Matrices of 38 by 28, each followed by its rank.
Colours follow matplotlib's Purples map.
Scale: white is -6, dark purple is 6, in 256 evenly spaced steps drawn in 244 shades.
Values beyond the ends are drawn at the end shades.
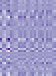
two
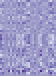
three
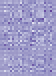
three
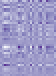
two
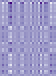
one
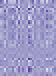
two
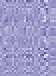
three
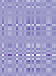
one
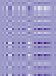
one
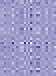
two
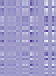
one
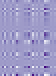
one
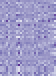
three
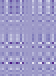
one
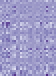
three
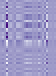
one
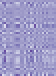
two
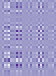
one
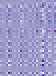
two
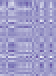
two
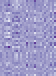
three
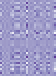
two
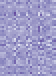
three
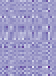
two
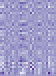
three
